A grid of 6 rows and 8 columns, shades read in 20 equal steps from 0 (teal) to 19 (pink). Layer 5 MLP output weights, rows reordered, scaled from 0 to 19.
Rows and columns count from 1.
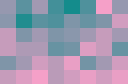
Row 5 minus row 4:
-6 -1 3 7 10 -9 -3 9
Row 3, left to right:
15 9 12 9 10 12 15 12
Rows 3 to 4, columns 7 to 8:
15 12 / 15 7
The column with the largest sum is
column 7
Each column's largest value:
15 17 19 14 18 18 19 18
